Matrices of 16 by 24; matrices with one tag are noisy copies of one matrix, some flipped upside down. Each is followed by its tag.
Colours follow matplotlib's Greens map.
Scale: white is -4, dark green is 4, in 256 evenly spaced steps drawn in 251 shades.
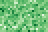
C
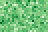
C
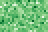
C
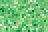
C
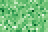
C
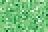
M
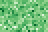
C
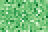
M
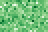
C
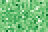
M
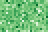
M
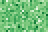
M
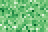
C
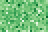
M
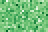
M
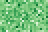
M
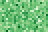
M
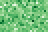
C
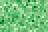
C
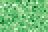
C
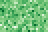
C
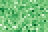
C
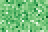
M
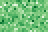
C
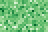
C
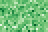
C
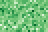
C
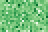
M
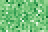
M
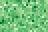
C
